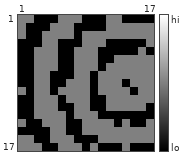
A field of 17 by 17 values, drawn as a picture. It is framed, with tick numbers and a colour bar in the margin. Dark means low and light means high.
No single row or column stands out from its neighbours. Rings spread out from the middle right. The middle right is the ninth with the highest average. The middle right is the calmest part. Overall the values sit about 30% of the way up the scale.
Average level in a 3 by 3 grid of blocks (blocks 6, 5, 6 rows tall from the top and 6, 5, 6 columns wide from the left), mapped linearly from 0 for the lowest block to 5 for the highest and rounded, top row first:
011 | 025 | 111
